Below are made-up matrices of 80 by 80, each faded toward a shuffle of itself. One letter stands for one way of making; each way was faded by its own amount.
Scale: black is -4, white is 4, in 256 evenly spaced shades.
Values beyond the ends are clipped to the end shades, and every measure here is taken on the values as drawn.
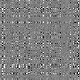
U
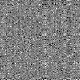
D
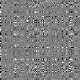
U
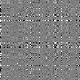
U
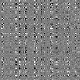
U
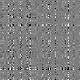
U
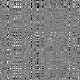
U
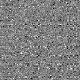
D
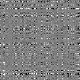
U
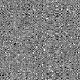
D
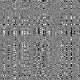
U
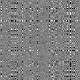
U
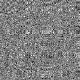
D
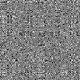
D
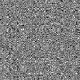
D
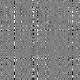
U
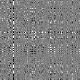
U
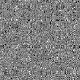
D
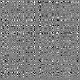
U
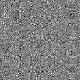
D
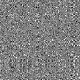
D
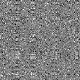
D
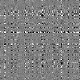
U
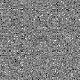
D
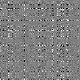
U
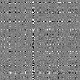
U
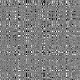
U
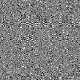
D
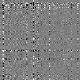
U
